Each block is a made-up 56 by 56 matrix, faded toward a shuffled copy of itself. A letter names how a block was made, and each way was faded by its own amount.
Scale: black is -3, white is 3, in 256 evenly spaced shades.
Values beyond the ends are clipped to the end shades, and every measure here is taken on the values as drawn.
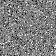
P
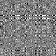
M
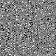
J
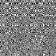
M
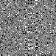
J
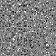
J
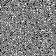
P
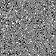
P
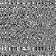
M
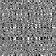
M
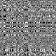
M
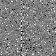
P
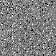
P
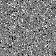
P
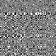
M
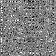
J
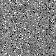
P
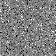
P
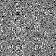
J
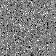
P
